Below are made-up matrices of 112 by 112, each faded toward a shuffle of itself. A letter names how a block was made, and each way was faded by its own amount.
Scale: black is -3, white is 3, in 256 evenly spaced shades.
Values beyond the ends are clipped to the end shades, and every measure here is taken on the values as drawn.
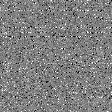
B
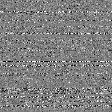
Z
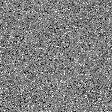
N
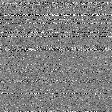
Z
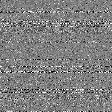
Z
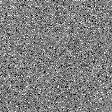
N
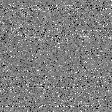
B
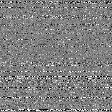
Z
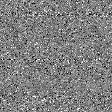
N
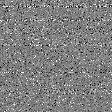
B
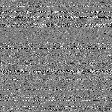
Z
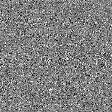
N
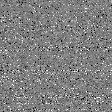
B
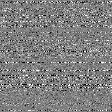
Z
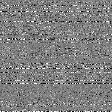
Z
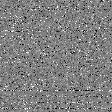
B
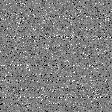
B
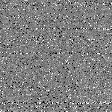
B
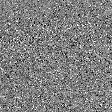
N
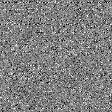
N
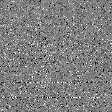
B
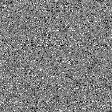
N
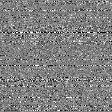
Z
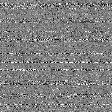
Z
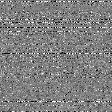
Z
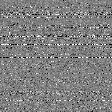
Z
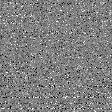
B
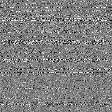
Z
